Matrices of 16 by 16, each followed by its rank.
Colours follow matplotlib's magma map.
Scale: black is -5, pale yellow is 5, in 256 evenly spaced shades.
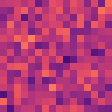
full rank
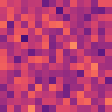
full rank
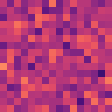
full rank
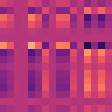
one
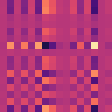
one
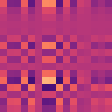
one
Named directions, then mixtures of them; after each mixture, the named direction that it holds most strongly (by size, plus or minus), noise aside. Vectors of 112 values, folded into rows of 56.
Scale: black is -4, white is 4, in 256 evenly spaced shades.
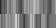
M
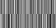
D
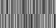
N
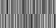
N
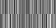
D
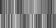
M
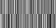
D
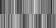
M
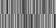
N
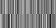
D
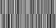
D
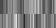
M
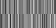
D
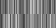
D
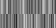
N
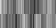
M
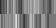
M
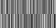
N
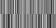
D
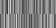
N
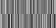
D
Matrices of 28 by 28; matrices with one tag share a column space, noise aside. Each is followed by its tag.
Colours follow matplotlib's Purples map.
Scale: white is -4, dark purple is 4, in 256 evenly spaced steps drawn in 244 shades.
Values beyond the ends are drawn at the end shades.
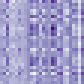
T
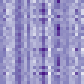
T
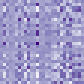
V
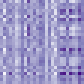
T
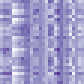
T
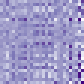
V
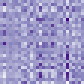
V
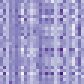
T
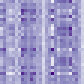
T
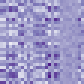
V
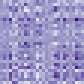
V
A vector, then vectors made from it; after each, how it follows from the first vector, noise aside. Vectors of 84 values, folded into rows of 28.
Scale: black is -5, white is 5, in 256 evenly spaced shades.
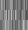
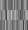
sign-scrambled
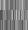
reversed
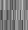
reversed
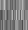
reversed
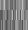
reversed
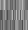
reversed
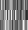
scaled up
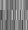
reversed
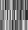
scaled up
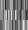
scaled up
